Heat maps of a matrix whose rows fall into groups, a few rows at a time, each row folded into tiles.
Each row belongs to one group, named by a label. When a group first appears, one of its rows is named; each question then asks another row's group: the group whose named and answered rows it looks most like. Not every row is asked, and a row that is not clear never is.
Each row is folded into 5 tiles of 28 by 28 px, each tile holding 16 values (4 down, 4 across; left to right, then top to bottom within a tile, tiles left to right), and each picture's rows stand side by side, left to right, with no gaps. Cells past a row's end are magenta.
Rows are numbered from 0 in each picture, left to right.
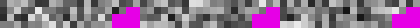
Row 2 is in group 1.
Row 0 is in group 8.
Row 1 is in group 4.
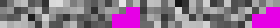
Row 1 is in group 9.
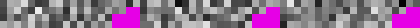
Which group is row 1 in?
9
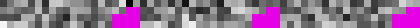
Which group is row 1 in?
1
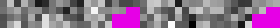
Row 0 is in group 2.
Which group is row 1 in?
9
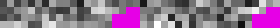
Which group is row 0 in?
1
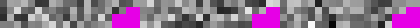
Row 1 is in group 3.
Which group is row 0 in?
8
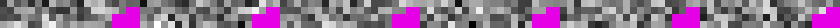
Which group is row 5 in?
3
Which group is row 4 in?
3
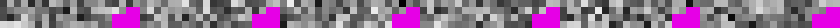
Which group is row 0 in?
1
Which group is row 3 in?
3
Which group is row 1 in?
3
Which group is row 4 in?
2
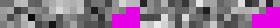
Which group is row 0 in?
4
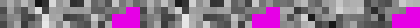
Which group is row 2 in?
4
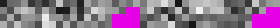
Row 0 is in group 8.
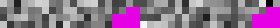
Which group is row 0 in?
3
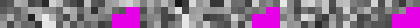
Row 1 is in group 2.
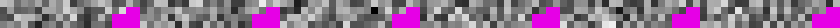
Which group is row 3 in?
8
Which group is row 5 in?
8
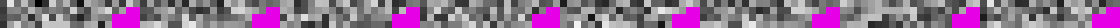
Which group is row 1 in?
1
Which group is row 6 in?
3
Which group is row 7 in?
1
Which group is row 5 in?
1
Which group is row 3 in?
8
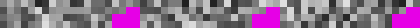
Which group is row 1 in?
9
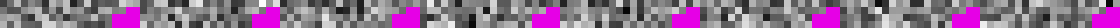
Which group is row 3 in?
1
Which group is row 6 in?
2
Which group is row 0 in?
9
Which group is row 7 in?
4
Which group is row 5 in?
2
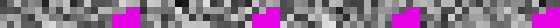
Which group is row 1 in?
9
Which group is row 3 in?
2
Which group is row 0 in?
9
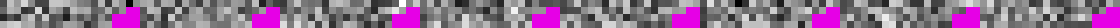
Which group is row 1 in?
2
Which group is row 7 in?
3
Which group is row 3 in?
2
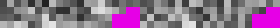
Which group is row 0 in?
1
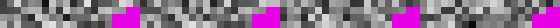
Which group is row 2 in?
2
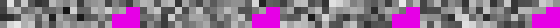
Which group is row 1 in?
2
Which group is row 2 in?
4
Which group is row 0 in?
1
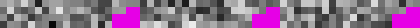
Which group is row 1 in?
1
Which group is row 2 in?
3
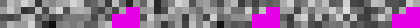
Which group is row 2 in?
3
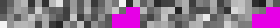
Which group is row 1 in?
1
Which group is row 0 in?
8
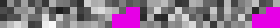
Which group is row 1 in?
8
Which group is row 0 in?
1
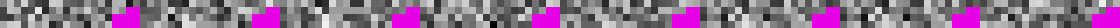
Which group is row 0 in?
2
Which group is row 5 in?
2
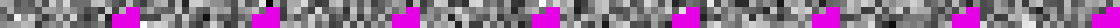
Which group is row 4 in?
3
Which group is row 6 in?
4
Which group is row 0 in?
3
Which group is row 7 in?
8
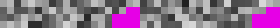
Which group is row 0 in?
3
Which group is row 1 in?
9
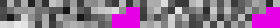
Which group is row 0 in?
1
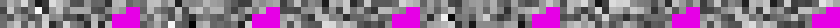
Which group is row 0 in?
2
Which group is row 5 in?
9
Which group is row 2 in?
9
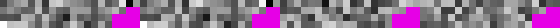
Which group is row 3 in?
2
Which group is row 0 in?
4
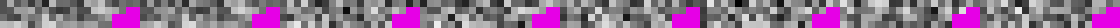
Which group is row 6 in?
3
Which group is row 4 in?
2
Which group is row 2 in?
2
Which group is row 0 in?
1
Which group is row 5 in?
1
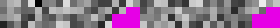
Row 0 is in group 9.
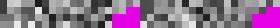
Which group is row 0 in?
9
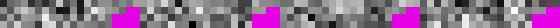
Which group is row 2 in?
4
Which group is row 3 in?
2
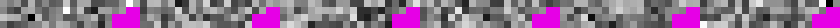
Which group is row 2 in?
3
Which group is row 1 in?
9
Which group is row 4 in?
4
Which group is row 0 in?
9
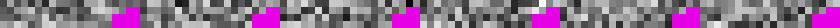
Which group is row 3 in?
9
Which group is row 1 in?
9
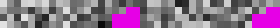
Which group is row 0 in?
3
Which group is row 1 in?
9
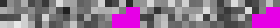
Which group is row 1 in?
3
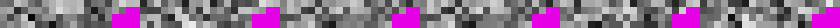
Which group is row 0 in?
4
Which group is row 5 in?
1
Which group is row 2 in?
4
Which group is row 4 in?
3
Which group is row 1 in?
9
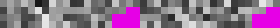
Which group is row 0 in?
2
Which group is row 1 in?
9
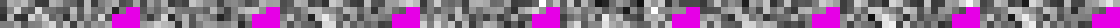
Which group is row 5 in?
9
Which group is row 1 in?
1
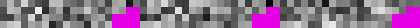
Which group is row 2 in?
1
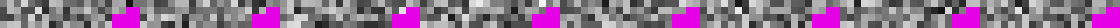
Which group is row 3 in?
4
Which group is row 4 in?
9
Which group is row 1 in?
3
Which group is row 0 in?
2
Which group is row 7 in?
2
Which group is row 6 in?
3
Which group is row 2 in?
3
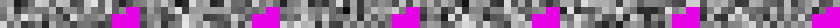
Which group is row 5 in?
8
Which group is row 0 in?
3
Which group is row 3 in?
2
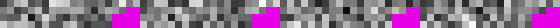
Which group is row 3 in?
8
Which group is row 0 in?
4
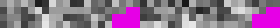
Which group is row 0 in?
2
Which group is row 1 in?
1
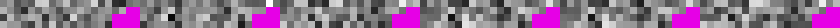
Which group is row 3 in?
1
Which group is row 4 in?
1
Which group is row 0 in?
3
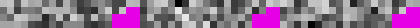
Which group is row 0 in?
3
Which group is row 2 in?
3
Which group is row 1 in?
8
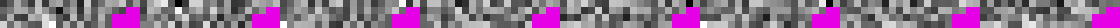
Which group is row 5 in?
4
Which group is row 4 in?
4
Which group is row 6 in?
9
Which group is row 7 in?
1
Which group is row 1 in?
8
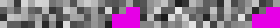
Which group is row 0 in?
3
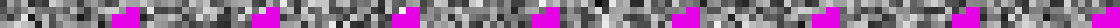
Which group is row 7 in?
2
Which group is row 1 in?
3
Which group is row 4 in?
2
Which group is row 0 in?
1
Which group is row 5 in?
9
